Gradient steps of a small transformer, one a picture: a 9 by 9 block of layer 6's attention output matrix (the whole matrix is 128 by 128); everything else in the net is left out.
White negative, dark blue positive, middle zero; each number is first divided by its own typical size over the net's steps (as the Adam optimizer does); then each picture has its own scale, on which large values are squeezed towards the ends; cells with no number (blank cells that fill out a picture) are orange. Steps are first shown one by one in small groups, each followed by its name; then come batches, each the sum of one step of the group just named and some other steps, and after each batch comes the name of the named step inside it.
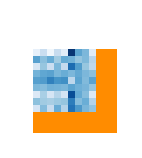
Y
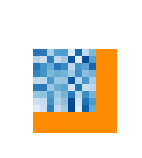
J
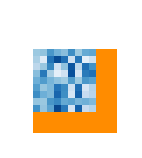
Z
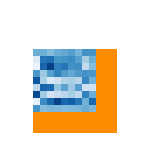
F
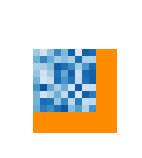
F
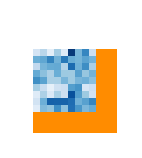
Y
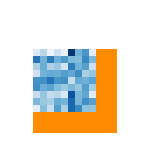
Y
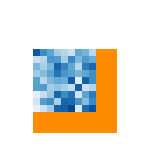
J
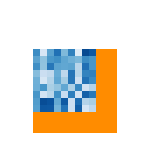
Z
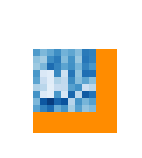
F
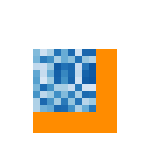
F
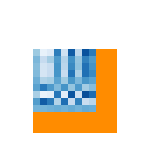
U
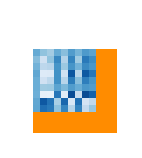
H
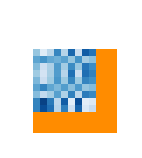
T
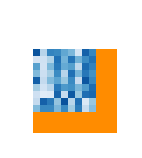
H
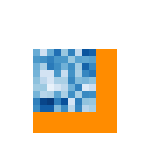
T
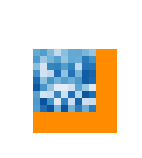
H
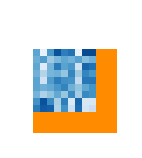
T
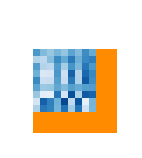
H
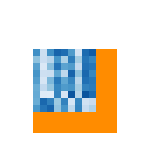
H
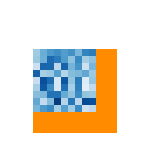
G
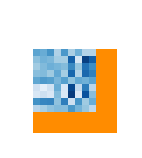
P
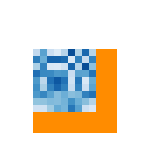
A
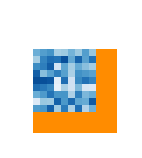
G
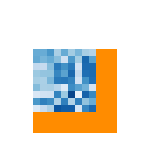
P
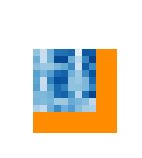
A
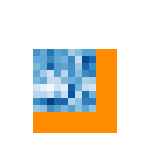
P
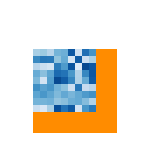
A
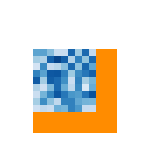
A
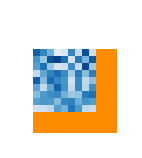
A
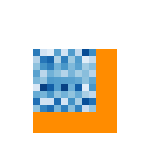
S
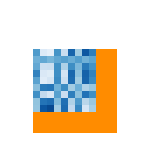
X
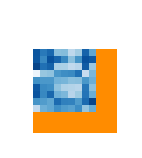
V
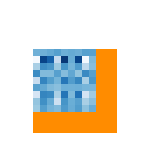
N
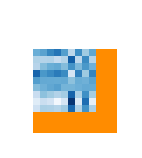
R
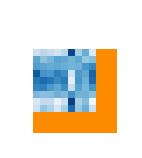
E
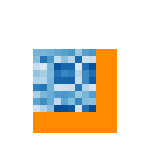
N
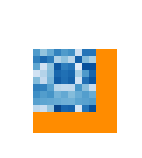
V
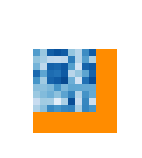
R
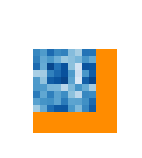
V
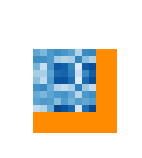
V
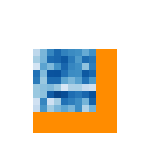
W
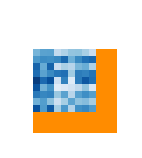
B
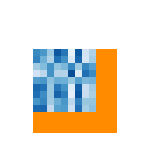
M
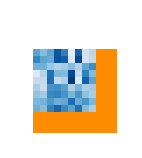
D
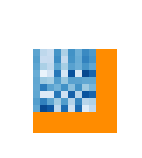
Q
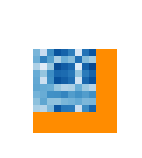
W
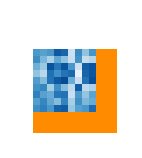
M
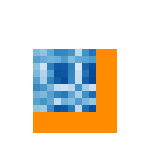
B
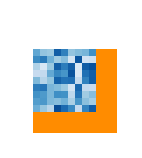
M
